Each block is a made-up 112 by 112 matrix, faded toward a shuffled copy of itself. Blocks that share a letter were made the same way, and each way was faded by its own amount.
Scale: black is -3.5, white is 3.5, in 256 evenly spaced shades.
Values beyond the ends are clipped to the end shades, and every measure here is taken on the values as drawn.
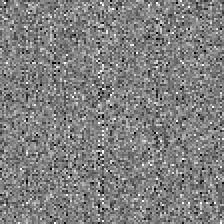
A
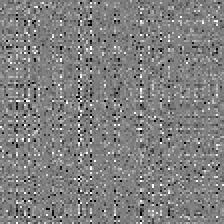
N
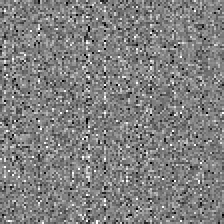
A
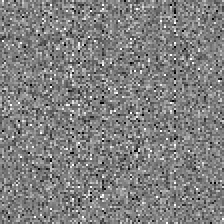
A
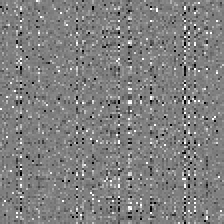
N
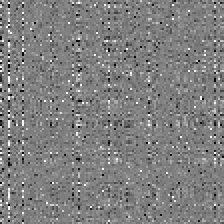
N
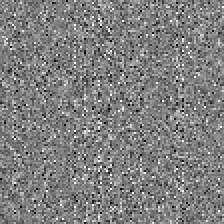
A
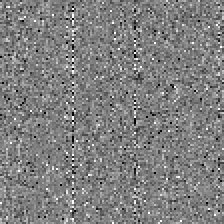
A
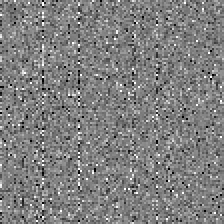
A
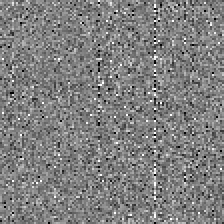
A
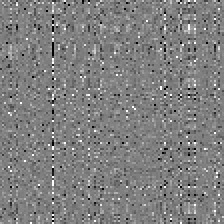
N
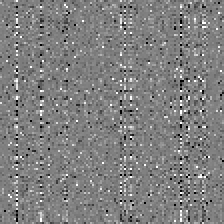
N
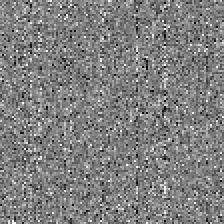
A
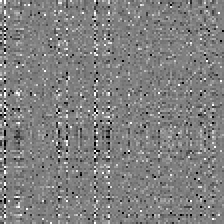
N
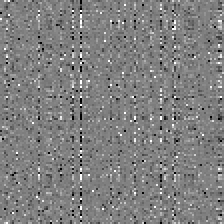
N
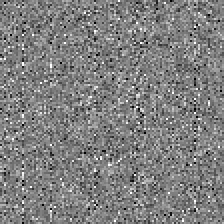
A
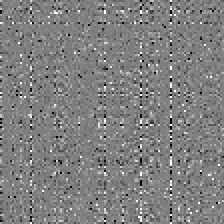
N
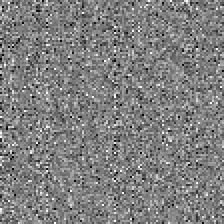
A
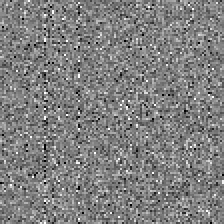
A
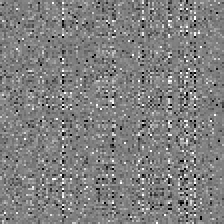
N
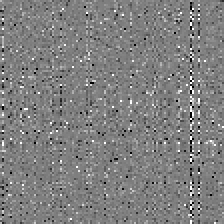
N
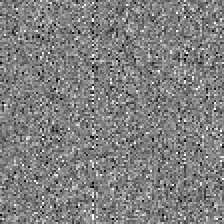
A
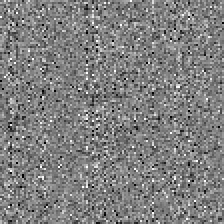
A
